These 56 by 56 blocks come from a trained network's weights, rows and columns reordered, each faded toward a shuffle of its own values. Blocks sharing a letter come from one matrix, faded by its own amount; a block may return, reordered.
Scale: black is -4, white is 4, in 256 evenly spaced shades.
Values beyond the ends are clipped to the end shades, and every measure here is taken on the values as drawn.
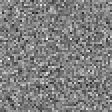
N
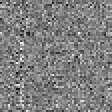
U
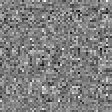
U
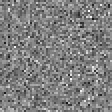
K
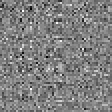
U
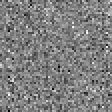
K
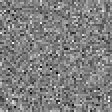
K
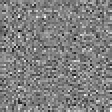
U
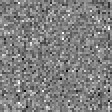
K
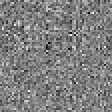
U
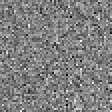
K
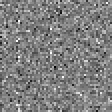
K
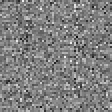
K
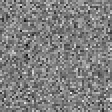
N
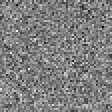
N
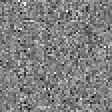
K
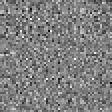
U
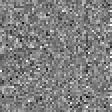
K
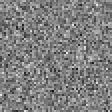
N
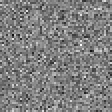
N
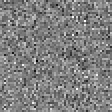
K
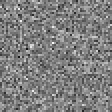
N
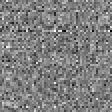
U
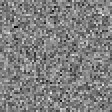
N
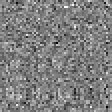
U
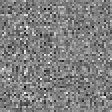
U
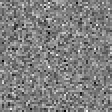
K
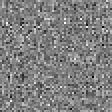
U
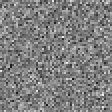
N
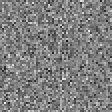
N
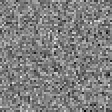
N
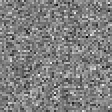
N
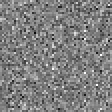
K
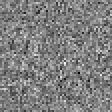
N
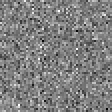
K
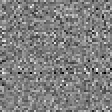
U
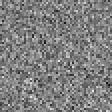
N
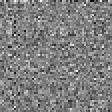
U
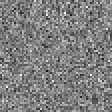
N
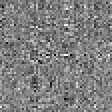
U
